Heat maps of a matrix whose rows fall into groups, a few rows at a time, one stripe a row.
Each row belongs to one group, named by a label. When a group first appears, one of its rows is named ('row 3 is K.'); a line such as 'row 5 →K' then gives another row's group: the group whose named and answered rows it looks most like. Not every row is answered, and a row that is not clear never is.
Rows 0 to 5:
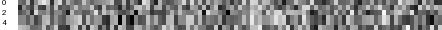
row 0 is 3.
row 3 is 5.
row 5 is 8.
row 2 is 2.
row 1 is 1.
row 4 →5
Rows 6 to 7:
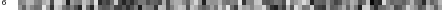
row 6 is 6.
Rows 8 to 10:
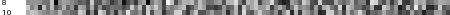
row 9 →8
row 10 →8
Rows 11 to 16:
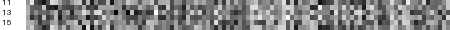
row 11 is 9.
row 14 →2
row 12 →2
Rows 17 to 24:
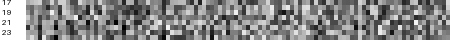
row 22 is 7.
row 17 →8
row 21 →8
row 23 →8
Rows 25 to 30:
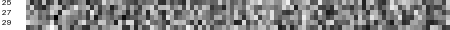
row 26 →9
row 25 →2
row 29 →8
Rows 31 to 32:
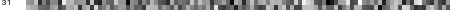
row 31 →3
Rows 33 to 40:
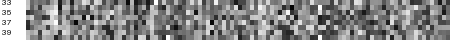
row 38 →1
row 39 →3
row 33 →5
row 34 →3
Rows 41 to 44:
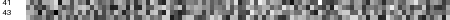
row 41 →3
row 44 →1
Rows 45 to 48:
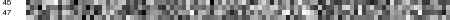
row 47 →6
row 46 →2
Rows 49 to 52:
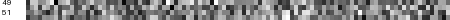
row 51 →6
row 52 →7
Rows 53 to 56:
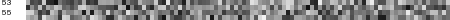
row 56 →3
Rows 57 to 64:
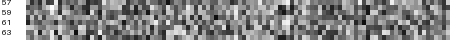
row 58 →7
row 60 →9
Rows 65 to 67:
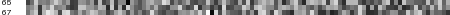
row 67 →3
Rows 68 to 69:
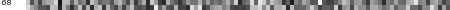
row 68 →3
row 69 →5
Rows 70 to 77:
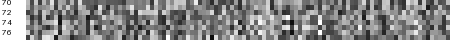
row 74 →3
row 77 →7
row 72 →1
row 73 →2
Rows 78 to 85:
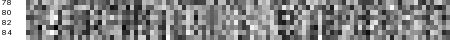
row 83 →2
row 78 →1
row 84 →7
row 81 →7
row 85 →3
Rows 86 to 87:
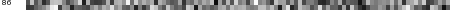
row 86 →9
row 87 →7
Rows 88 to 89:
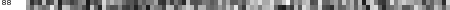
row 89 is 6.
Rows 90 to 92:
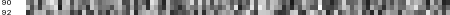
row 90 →3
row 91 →3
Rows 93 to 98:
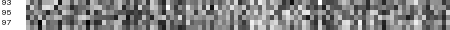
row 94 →7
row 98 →3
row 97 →2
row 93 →3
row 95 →6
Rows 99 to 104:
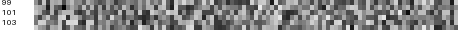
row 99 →8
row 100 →3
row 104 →8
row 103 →8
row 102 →6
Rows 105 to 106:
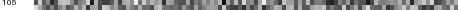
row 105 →9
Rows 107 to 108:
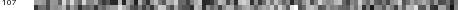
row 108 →7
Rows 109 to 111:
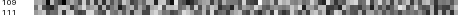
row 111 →8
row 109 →3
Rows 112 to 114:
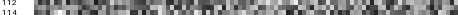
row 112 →2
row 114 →7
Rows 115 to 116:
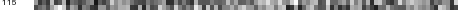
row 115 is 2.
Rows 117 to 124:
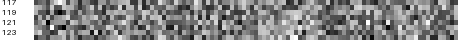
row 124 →7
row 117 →7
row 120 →9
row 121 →3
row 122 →2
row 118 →1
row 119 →2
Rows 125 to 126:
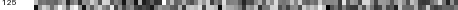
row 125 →5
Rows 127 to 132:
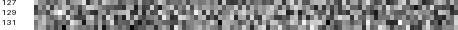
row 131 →6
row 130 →8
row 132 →6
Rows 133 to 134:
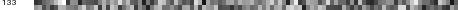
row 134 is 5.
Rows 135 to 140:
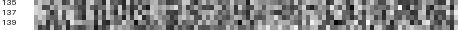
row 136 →1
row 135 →8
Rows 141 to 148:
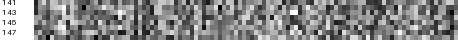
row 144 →1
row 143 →7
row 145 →3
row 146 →7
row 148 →2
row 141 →1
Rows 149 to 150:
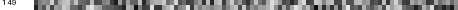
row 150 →9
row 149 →1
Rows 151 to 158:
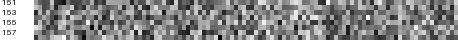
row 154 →6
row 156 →5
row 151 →2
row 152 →1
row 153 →9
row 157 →1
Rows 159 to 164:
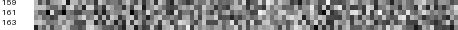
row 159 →3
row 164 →9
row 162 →5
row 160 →8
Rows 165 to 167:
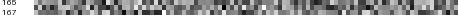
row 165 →8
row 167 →5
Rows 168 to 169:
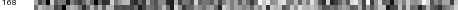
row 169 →6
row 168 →2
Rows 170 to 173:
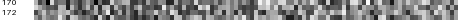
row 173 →6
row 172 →1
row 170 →2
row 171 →5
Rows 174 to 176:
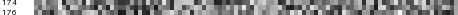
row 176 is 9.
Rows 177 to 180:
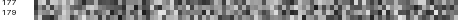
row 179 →1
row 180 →9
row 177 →1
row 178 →9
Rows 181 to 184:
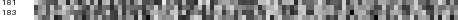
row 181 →5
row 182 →1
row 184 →1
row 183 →1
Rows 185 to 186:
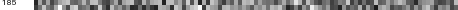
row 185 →9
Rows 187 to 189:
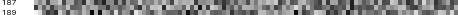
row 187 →8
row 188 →9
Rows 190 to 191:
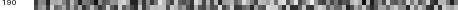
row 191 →1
